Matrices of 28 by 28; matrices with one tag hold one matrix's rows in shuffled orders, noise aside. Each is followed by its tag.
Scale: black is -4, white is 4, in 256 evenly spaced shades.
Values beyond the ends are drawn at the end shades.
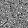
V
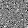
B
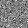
V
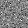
V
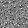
V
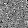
B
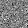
B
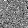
B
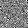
B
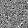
V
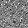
V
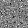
V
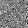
B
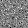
V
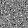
V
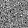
V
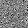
B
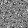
V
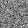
V
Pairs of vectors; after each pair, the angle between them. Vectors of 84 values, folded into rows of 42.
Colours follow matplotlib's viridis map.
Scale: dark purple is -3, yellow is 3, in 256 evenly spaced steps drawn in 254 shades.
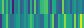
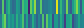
orthogonal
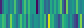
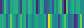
nearly parallel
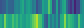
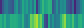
nearly parallel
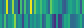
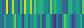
nearly parallel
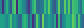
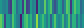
partly aligned
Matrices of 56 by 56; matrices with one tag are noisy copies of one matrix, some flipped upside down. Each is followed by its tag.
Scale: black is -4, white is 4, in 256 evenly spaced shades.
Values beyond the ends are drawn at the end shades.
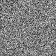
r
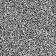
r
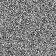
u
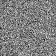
r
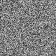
r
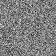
u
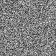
r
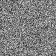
r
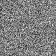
r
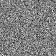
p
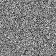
p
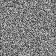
r
